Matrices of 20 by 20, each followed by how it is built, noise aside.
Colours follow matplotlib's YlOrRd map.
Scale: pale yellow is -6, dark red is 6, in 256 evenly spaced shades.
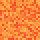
noise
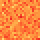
noise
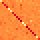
diagonal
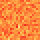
noise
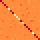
diagonal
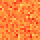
noise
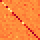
diagonal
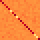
diagonal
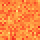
noise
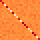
diagonal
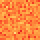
noise
